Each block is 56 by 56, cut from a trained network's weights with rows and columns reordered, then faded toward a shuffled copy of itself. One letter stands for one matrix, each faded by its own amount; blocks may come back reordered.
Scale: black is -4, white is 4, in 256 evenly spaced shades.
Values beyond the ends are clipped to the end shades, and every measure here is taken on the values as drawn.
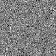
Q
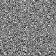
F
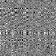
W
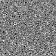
Q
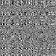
W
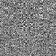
Q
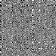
W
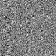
F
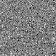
Q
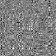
W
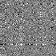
W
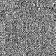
F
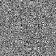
F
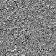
Q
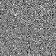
F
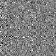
W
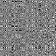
W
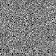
Q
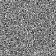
F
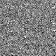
F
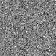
F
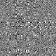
W
